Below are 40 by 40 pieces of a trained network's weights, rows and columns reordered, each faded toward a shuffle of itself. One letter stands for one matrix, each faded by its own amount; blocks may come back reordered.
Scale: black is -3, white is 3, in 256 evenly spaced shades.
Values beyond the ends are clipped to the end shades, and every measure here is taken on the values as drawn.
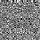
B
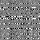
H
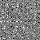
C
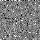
C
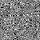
C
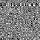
B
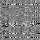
H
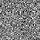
C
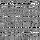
H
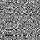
B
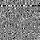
B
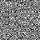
B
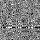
B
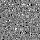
C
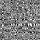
B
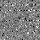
C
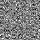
B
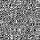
B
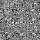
C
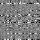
H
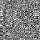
B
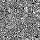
C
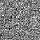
B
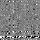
H
